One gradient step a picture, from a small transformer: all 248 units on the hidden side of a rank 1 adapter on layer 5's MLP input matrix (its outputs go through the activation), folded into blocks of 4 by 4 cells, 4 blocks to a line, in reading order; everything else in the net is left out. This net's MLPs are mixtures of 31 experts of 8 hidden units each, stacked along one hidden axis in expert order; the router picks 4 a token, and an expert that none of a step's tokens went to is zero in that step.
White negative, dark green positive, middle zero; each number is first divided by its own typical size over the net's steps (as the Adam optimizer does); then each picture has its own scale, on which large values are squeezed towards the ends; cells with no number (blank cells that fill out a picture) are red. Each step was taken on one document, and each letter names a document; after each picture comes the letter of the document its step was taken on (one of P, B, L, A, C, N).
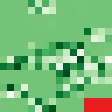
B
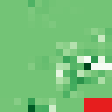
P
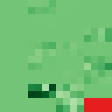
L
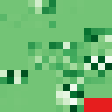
L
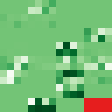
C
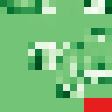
B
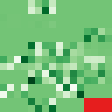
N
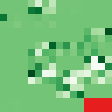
N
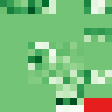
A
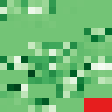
P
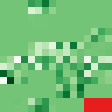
P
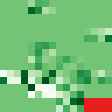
L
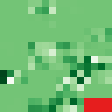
P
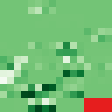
C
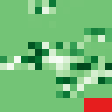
B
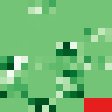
C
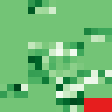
A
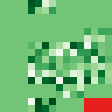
A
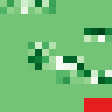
B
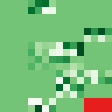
A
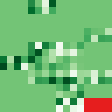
A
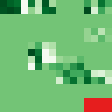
B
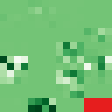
C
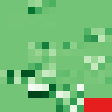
L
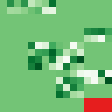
B
